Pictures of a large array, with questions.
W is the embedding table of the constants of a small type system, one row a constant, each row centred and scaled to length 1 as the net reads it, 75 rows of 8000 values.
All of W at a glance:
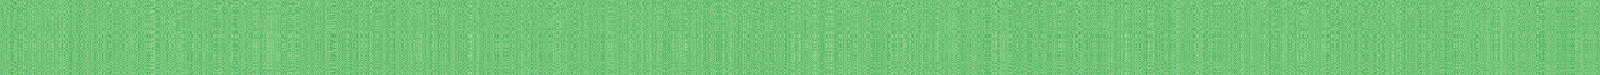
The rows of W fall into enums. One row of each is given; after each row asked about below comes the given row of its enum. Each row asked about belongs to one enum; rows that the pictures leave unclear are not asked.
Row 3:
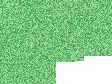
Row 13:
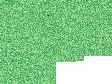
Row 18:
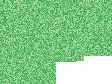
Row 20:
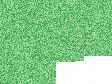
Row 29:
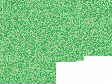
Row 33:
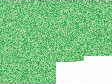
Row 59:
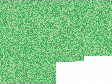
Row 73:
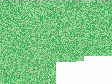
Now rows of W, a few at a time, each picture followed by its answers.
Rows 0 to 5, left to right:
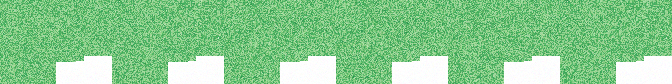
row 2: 3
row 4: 20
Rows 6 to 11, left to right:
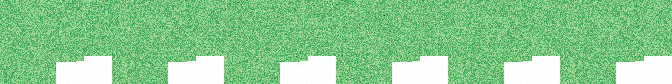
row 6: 73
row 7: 59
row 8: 29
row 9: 13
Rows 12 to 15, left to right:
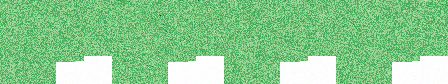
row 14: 20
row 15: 73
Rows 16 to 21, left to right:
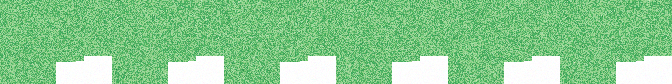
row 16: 59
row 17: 73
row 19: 59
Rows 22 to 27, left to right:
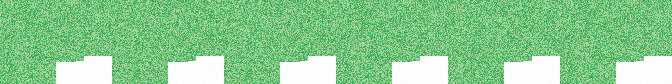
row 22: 20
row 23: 33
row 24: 33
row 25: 20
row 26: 59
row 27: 20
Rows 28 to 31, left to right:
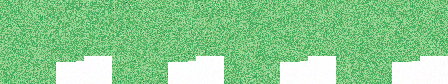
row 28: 73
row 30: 20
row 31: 59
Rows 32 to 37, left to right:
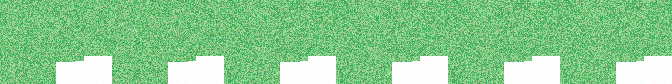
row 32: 59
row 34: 73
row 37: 73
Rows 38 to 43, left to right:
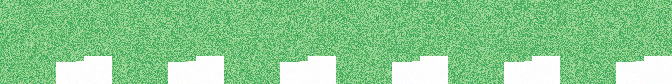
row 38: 3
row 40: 18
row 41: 73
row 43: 59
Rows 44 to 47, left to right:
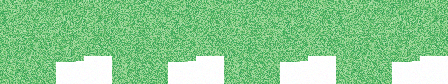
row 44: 18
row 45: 59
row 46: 59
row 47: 18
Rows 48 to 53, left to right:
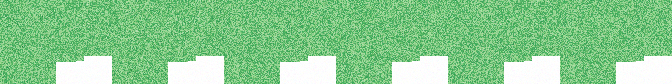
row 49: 18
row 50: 59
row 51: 20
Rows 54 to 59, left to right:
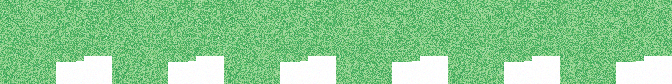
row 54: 73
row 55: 73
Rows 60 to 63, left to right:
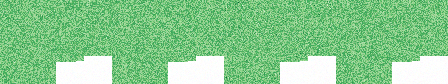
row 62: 29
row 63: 20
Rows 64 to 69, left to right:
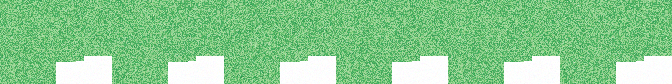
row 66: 3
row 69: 73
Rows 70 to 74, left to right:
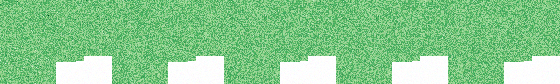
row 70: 13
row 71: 20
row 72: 73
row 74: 59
